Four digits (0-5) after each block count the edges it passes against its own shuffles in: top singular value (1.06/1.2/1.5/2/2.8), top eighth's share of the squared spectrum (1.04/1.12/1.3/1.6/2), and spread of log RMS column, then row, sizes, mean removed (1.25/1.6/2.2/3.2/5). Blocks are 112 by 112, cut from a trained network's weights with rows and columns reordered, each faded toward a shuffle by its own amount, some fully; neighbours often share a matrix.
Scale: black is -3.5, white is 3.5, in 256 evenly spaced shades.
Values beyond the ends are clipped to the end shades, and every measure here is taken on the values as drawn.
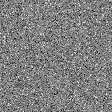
0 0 0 0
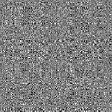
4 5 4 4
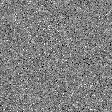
1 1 0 0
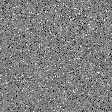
0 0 0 0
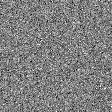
0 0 0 0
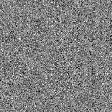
3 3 1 2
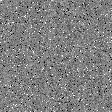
0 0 0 0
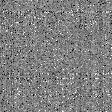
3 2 0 2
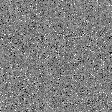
1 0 0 0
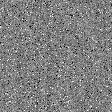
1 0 0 0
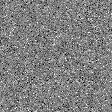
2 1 0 0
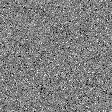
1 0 0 0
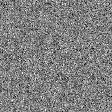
2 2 0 1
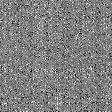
2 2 0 2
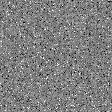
1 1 0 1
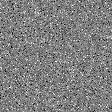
1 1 0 0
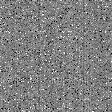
2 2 0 2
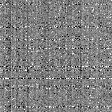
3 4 0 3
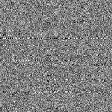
4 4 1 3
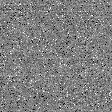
2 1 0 0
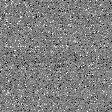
2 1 1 0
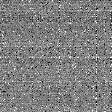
3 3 2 1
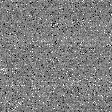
2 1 1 0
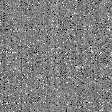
2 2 0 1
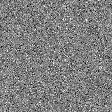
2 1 0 0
